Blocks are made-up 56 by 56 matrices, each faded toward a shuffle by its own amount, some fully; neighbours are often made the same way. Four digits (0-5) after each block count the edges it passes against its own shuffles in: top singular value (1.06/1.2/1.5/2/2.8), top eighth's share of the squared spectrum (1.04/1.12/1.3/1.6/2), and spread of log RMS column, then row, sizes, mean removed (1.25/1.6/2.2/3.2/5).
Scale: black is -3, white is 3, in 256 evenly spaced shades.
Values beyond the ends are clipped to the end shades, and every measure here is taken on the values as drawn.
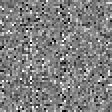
1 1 2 0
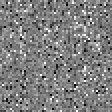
0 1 2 0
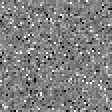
0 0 0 0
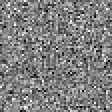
2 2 0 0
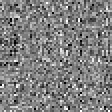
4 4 2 2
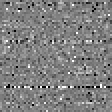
4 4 0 2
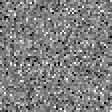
2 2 0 0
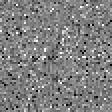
2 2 0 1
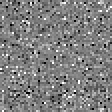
2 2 0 1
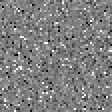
0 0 0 0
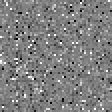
1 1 1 0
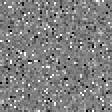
0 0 0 0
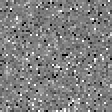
1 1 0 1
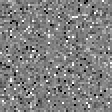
0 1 0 0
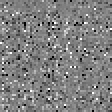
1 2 2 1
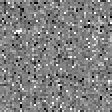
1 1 1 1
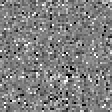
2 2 1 2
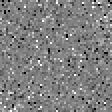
0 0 0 0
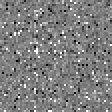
1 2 1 1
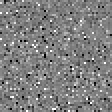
0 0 0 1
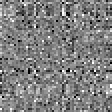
4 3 2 2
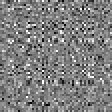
4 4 3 2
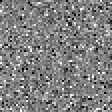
2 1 0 0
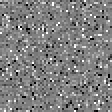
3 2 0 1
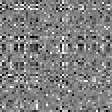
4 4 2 3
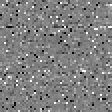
2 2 0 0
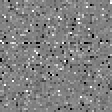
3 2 0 0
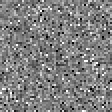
0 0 0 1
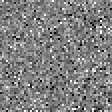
1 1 1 1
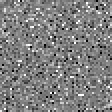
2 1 0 0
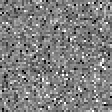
1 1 0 0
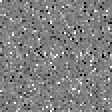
1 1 0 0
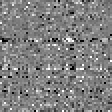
4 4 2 3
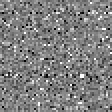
1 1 0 2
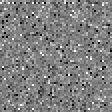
1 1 0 1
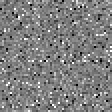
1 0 0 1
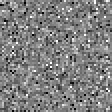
0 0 1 0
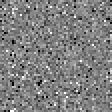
1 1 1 0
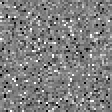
2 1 0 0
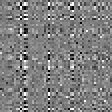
5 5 4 3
